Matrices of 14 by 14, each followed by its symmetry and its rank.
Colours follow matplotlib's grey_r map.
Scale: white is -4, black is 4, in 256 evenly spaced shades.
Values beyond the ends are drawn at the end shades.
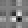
symmetric, rank one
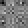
symmetric, rank three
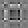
symmetric, rank one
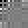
symmetric, rank one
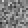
neither, full rank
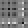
symmetric, rank one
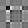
symmetric, rank one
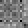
symmetric, rank three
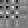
symmetric, rank one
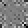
symmetric, rank three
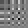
symmetric, rank one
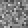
neither, full rank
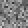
neither, full rank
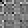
symmetric, rank three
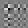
symmetric, rank one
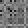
symmetric, rank three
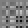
symmetric, rank one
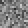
neither, full rank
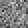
neither, full rank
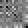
symmetric, rank three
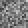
neither, full rank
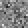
neither, full rank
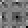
symmetric, rank three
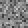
neither, full rank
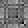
symmetric, rank three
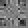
symmetric, rank three
